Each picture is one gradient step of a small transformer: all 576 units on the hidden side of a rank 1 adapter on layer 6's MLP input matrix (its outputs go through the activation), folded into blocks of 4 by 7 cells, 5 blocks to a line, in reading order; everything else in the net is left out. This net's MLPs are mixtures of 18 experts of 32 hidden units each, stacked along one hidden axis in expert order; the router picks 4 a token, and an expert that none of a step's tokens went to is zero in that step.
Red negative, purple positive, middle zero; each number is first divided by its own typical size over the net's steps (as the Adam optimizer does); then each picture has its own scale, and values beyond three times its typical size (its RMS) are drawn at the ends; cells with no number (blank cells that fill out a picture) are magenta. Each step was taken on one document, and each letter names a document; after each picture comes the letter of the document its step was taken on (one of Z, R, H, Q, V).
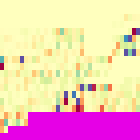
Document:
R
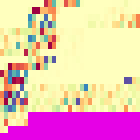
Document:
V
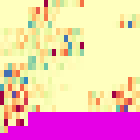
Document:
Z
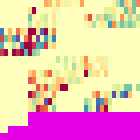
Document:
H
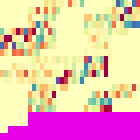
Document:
H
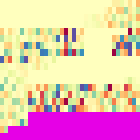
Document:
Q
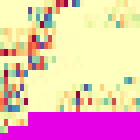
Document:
V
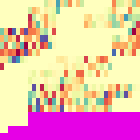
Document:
H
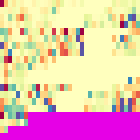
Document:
Q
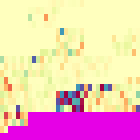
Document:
R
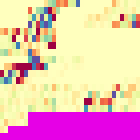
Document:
V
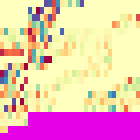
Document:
V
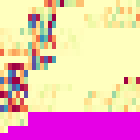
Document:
V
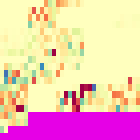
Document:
Z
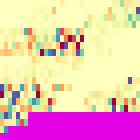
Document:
Q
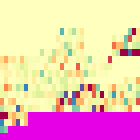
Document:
R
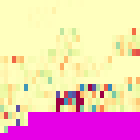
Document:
R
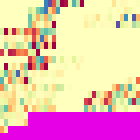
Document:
V
